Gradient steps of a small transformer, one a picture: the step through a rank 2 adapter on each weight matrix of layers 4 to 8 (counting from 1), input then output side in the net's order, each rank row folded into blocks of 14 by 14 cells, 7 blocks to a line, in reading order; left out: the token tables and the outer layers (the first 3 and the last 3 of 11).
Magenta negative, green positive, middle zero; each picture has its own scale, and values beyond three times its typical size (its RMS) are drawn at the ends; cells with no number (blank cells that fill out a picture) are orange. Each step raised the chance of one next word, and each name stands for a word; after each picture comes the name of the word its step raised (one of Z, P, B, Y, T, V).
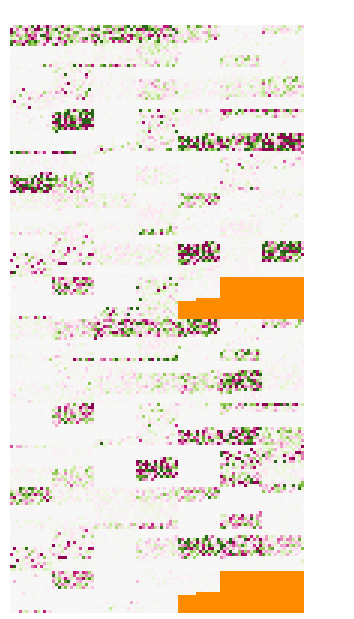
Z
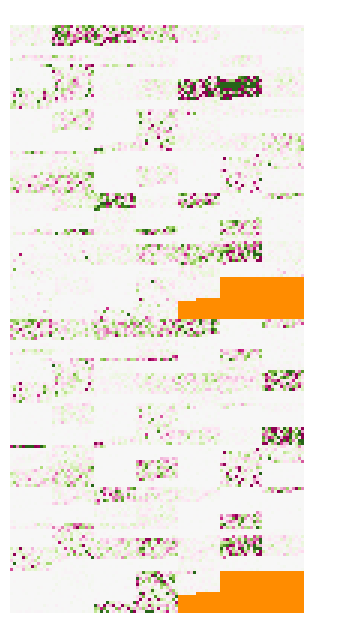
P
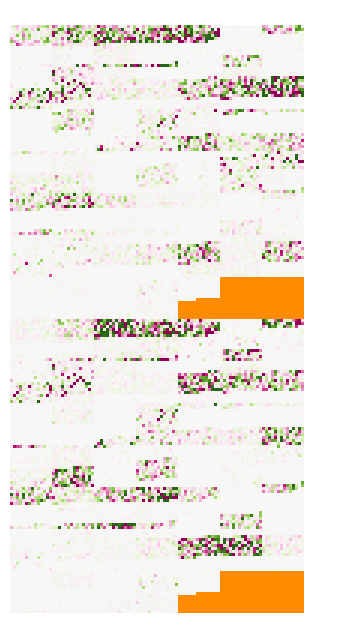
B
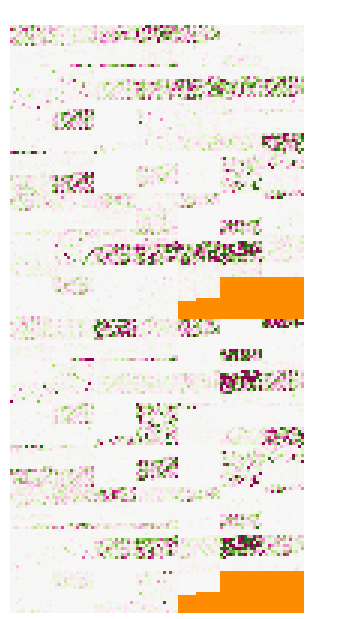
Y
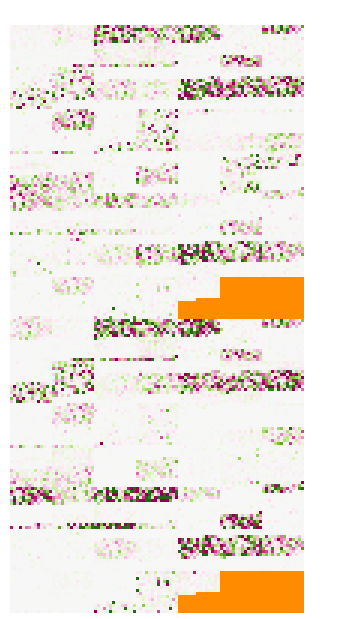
B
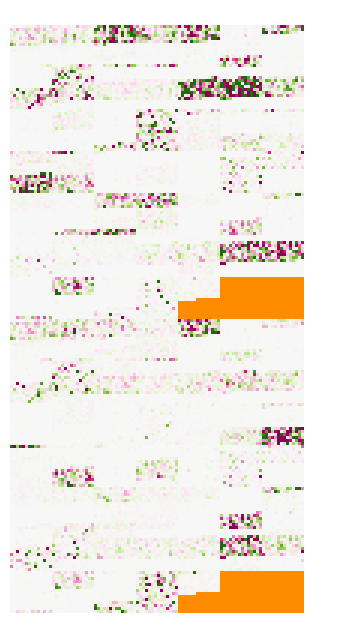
P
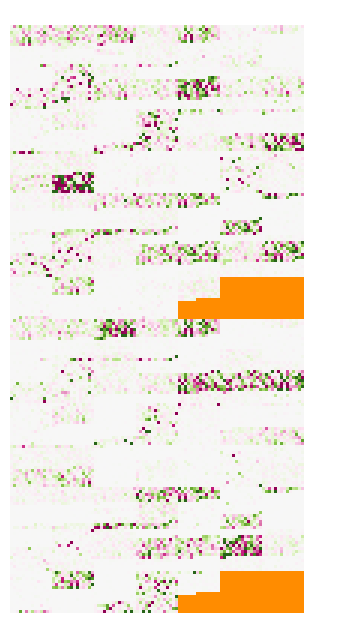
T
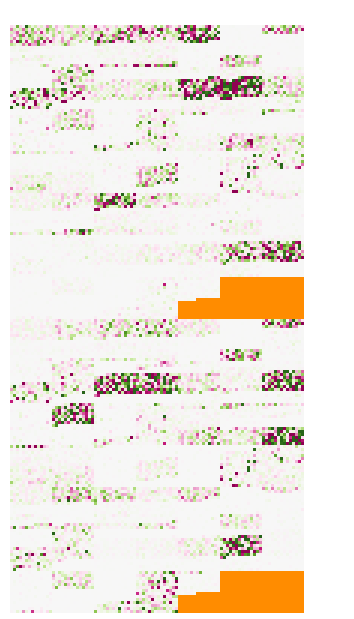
P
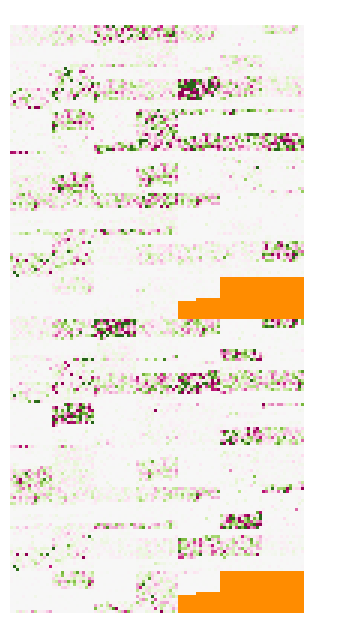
T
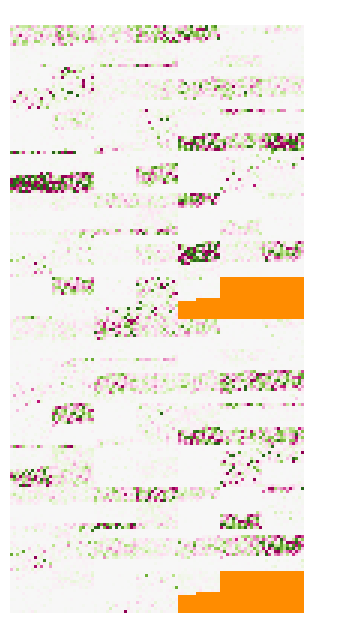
Z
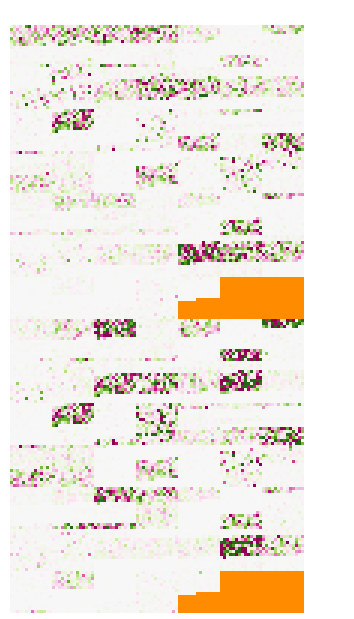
Y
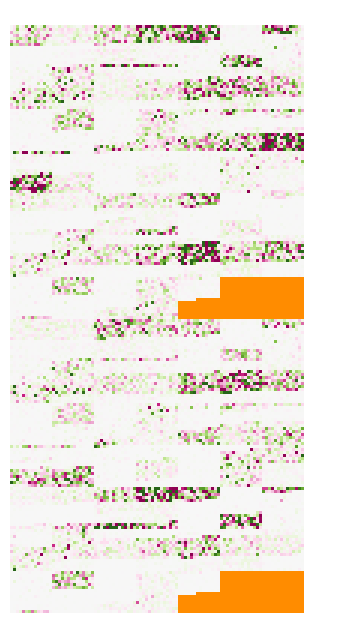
Z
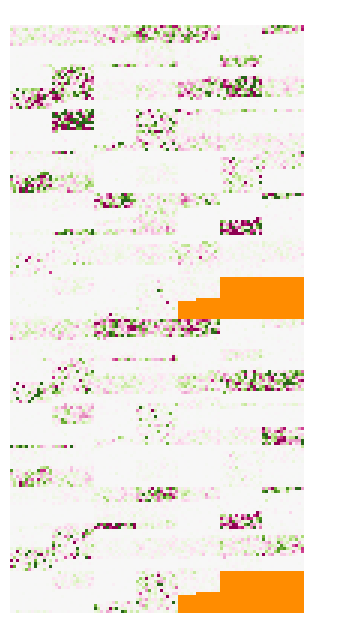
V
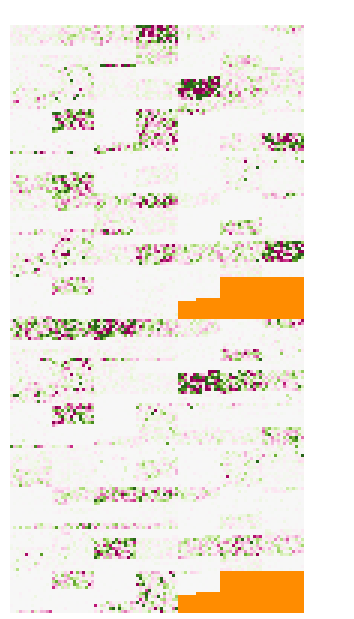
T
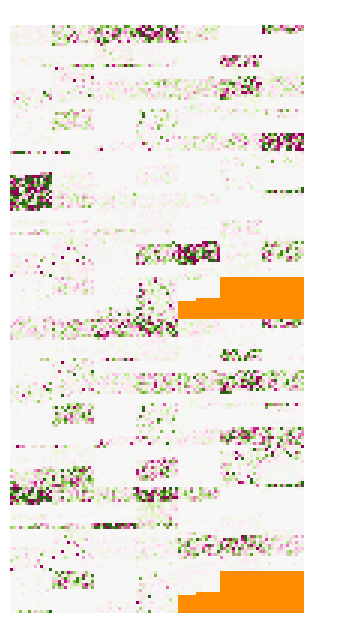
Z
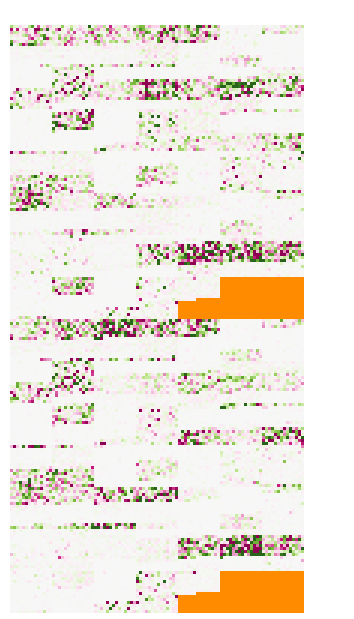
B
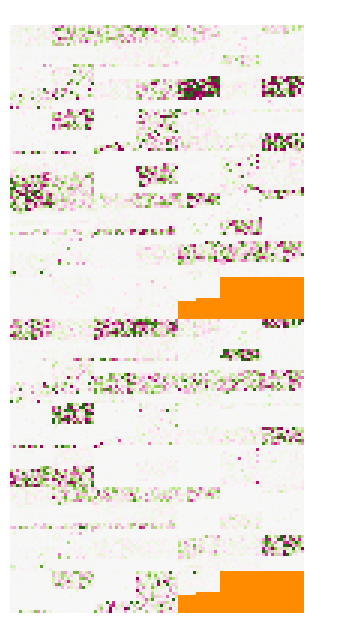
T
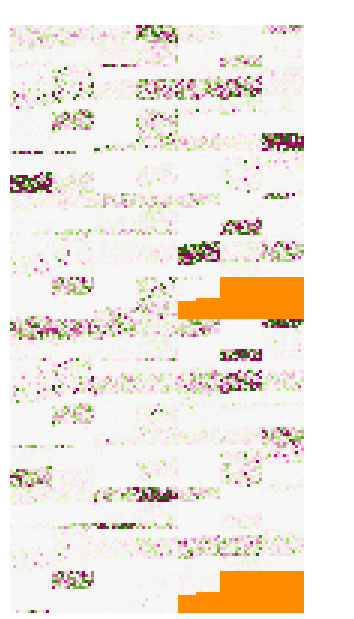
Z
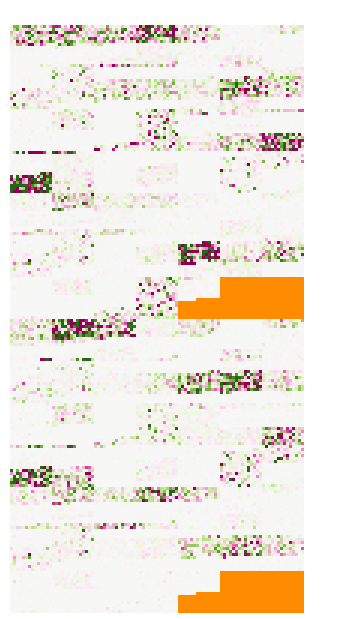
Z
